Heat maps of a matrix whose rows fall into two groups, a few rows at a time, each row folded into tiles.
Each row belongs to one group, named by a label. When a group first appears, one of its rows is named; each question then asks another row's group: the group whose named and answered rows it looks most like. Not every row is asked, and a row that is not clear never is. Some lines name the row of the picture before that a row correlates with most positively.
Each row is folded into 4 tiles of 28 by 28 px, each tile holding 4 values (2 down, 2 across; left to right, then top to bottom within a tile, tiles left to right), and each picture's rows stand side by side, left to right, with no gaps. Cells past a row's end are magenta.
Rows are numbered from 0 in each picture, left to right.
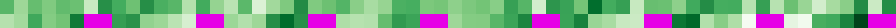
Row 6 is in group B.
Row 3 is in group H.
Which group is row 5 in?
B
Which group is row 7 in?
H
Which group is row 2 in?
H
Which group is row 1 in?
B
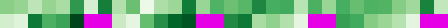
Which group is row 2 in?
B
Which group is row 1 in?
H
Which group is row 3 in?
B
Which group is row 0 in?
H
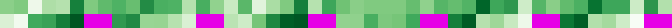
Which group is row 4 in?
B
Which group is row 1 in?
B
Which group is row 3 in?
H
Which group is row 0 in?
H
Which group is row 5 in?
B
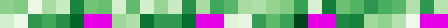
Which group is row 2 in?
H
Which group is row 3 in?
B
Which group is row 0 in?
H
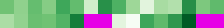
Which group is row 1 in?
H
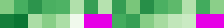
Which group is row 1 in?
B
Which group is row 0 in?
B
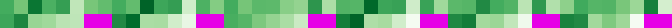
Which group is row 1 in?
B
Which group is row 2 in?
B
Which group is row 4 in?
B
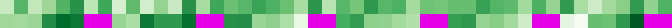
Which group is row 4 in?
B
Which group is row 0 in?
H
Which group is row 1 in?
H
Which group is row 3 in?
B
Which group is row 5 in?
H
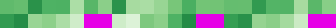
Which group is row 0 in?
B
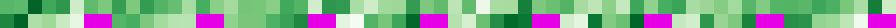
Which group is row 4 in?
H
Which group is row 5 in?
H
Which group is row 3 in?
H
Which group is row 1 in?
B
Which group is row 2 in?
H
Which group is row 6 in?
H
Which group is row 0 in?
B
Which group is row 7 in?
B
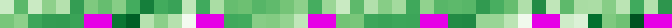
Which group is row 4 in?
B
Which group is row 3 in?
H
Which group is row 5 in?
H
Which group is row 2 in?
B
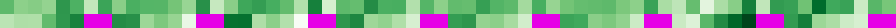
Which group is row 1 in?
B
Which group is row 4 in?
B
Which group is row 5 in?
B
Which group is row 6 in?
H
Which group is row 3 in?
B
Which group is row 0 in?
H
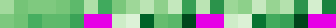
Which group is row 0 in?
H
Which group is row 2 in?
H
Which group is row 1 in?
H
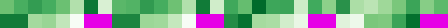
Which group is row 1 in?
B
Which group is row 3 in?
H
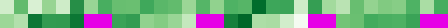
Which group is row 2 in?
B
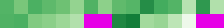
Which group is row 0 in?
B
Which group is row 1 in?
B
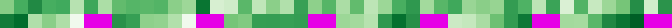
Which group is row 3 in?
H
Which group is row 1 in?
B
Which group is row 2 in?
H
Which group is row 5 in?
H
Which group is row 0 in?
B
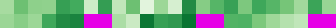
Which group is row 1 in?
H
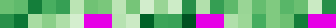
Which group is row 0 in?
B
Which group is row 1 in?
H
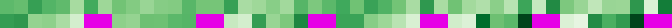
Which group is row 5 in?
H
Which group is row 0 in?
B
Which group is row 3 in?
B
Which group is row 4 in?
H
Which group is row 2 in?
H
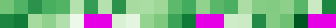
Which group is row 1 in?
H
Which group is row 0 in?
B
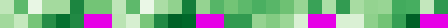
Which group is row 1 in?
H
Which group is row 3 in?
H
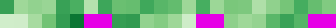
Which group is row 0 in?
H
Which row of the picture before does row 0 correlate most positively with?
3
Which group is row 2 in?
H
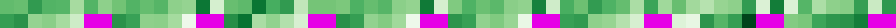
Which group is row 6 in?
H
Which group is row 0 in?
B
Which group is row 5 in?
B
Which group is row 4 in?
B
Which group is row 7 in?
H
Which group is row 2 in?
B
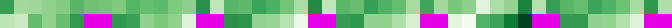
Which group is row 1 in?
B
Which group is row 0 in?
H
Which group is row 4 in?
H
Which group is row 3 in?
B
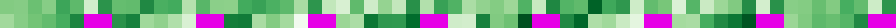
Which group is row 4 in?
H
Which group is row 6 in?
H
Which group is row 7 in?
H
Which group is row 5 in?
B
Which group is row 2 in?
B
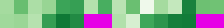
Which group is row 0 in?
H
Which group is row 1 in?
H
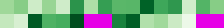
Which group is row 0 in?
H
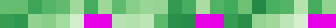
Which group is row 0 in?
B
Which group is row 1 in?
H
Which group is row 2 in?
B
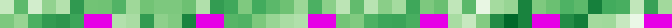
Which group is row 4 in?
H
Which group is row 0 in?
H
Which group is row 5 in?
B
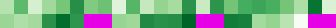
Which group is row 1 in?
H
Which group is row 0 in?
H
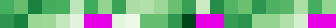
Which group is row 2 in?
B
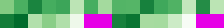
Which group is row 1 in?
B
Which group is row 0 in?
B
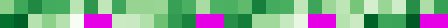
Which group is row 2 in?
B
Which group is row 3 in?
H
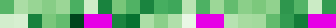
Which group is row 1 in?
B
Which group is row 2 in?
H
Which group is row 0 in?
H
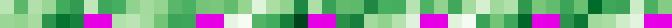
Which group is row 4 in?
H
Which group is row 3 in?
B
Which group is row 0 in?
H
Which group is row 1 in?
H
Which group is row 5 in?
B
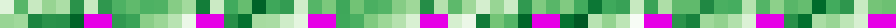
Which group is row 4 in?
H
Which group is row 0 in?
H
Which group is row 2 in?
B
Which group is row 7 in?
B
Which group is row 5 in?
B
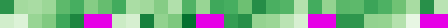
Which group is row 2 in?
B
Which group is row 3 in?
B
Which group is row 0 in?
H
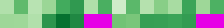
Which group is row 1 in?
H
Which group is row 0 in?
H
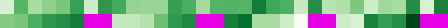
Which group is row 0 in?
H
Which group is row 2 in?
B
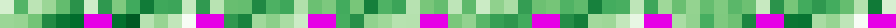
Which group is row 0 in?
H
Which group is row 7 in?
B
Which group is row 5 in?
B
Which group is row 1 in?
B
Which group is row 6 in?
H
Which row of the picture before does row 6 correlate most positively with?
3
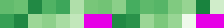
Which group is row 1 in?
B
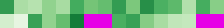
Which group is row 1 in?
B
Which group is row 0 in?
H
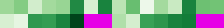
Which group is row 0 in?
H
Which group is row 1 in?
H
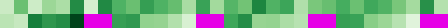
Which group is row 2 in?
B
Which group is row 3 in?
B
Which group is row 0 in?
H
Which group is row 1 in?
B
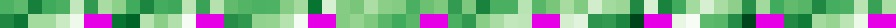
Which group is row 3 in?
H
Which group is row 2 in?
B
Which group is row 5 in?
H
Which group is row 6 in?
H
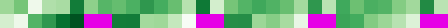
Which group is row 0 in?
H
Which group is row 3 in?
B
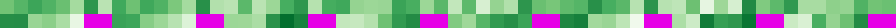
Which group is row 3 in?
H
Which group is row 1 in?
B
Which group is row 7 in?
H
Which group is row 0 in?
B
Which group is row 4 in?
H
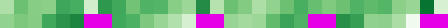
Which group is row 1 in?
B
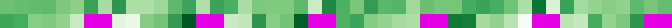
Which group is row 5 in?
H
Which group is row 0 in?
B
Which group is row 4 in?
B
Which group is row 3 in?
B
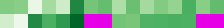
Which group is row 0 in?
H
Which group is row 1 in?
H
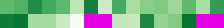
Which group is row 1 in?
H
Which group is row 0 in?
B
